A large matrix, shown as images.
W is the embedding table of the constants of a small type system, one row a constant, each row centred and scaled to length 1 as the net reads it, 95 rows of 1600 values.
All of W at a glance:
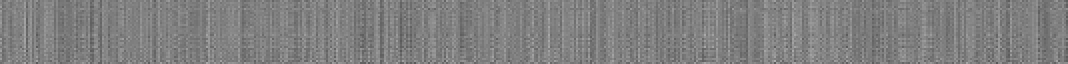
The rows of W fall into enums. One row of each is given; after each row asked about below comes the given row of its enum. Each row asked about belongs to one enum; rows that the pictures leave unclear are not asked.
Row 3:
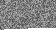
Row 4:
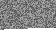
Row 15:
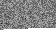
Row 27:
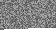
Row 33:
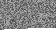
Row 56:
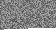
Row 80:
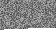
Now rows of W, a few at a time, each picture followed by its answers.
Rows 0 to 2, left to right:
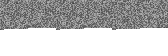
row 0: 80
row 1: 80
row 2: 27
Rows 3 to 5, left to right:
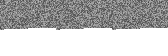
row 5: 56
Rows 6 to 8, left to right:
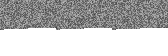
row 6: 80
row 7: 3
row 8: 27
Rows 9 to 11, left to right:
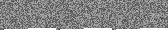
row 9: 27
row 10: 4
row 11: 33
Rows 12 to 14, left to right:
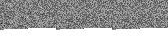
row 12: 15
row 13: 56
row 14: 56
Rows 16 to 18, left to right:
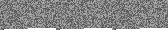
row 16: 4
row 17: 27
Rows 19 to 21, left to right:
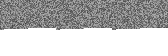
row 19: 56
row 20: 4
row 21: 27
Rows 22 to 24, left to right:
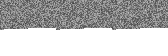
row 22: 56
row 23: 80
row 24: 3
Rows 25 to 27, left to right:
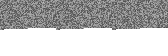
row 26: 4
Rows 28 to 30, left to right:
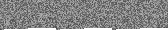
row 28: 33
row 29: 56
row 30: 27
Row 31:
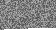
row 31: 3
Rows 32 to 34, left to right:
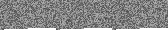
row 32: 4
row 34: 4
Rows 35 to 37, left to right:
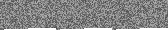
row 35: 27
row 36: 56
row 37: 4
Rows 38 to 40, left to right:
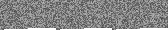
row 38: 4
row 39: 27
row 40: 33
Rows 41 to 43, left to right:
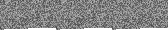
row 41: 3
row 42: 3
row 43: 56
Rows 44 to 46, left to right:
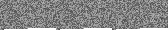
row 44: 4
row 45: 4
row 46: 33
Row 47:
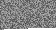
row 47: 56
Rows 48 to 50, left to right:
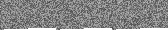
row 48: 56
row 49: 4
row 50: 3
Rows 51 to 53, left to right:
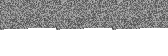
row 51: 56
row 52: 3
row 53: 3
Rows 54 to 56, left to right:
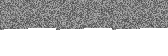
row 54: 56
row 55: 80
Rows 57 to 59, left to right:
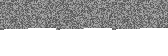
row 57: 27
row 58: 4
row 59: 27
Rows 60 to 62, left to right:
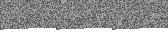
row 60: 56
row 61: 3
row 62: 33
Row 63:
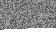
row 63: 33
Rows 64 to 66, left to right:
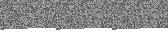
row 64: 4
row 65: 27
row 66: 27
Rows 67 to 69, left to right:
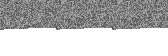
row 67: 80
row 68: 3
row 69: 3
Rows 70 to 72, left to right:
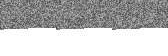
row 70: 56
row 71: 3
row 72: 80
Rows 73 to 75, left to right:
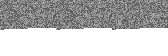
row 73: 4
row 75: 33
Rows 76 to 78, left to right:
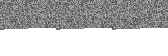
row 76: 27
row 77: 27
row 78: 3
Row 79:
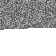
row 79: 80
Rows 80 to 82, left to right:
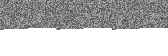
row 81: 4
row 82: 33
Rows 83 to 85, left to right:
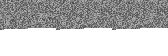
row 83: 33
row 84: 80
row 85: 80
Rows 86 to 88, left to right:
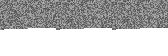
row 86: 4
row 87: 27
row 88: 27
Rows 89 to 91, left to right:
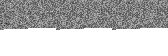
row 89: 15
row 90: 80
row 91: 80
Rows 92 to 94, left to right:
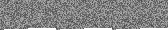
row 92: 80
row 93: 56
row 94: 56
